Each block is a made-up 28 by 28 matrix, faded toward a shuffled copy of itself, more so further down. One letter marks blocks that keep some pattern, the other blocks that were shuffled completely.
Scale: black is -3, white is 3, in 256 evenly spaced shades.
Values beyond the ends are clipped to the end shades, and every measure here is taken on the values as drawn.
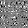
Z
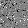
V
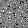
V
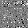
Z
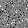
V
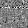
Z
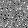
V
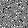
V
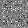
Z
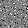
V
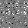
Z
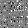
Z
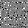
Z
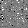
Z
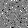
V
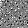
V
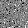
V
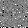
Z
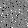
V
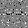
Z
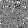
Z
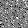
V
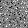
V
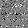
Z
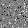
V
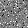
V
